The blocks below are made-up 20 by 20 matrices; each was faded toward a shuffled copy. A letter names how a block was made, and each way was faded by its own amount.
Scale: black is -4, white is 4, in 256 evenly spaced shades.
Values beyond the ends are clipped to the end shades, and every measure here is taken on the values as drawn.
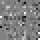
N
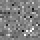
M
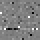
M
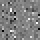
N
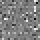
N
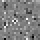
N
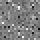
N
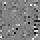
N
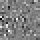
N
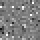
N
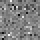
M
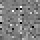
N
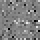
M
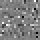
M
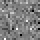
N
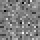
M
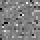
M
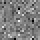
N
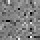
N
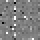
N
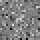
M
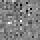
N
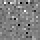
M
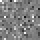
M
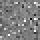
M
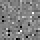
M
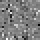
M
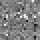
N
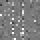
N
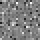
N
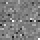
M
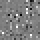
N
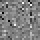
N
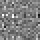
N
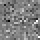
M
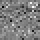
M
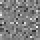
N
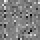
N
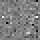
N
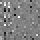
N
